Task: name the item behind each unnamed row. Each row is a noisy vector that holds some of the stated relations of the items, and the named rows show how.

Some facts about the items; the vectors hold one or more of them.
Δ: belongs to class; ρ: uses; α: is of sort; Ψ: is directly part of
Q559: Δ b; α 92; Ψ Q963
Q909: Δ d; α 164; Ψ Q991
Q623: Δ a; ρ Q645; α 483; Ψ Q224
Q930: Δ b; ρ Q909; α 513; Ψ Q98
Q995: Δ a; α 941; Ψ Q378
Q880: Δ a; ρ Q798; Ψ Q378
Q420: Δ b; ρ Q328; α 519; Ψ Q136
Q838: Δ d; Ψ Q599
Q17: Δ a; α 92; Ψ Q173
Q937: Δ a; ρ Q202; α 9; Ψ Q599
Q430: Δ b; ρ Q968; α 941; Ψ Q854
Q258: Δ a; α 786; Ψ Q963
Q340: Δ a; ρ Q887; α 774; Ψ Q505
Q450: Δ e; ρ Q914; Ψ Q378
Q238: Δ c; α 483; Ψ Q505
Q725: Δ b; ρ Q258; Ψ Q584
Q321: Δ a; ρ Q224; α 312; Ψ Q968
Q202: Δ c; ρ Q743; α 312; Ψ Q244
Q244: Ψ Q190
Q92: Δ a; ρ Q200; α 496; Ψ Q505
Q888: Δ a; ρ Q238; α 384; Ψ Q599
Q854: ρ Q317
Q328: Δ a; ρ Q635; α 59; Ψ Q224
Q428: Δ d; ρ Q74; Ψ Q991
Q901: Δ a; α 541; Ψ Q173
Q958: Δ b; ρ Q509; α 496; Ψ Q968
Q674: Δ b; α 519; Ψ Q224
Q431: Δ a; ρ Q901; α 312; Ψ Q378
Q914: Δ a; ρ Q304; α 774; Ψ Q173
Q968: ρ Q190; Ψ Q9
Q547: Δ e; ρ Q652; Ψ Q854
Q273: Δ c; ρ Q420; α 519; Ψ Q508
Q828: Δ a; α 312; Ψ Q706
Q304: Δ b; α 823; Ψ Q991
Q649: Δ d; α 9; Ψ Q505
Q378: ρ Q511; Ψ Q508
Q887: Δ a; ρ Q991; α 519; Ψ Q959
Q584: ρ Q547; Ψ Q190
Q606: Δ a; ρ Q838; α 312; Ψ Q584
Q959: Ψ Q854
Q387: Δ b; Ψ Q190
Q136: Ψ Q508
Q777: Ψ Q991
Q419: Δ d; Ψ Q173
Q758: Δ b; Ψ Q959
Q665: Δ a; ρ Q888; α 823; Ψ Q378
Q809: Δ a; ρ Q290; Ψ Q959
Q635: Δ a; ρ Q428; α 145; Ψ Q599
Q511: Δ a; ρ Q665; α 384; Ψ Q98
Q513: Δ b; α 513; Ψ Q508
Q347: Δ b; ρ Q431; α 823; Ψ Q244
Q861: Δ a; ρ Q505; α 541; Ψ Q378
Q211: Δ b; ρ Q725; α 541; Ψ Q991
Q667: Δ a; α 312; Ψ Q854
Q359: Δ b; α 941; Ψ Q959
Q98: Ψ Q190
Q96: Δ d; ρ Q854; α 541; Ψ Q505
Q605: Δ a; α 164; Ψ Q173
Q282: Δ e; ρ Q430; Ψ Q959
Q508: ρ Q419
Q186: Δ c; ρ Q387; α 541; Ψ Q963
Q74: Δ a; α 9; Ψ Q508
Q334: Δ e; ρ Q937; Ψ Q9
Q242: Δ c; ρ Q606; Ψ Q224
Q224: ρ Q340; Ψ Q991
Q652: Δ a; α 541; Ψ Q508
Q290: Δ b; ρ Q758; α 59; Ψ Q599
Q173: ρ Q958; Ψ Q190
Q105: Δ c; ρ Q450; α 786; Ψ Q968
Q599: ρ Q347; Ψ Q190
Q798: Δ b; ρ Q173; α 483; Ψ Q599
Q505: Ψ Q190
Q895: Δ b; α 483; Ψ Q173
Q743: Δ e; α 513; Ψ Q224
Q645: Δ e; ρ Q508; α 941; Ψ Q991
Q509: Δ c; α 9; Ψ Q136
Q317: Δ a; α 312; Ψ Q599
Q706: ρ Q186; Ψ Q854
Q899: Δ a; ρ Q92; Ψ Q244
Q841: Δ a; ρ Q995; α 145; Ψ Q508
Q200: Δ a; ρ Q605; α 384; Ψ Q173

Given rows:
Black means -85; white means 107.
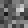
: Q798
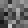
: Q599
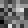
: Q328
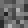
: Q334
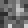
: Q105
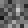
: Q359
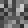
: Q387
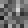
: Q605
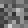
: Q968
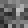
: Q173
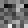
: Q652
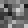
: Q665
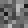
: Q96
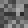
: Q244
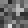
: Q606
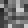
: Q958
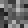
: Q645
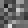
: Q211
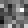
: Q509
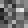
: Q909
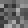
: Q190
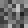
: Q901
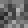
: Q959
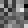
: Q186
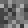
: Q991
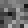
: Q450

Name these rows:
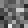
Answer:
Q513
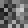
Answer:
Q809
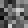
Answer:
Q930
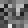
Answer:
Q92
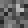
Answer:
Q202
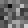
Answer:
Q547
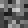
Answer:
Q623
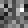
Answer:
Q706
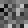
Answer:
Q340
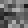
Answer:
Q508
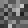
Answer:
Q899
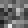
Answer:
Q242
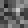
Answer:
Q895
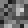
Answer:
Q937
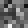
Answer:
Q861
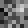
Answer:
Q290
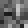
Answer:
Q914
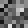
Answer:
Q635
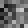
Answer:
Q758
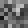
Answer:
Q200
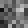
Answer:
Q428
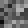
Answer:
Q838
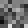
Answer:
Q431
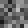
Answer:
Q559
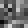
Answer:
Q674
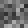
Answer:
Q854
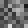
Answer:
Q321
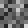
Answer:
Q841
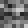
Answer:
Q238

